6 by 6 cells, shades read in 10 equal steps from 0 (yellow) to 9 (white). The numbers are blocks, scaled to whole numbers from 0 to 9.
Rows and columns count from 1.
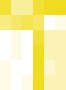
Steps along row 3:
down up down up same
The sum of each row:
12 29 39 38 39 37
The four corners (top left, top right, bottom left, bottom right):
1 0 8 6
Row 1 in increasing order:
0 0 1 1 5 5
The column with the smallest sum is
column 4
